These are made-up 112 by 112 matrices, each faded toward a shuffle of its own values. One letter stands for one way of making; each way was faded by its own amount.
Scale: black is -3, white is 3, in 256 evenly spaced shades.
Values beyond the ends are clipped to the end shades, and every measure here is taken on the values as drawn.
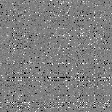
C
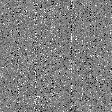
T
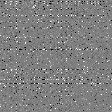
C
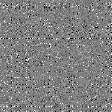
C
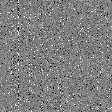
T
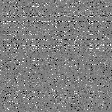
C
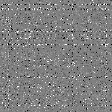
C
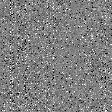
T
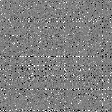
C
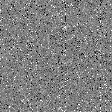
T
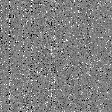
T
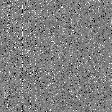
T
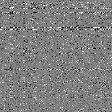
C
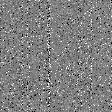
T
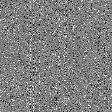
T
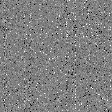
T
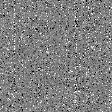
T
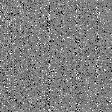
T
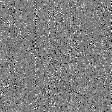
T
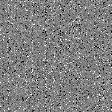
T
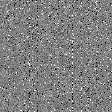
T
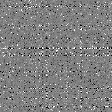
C
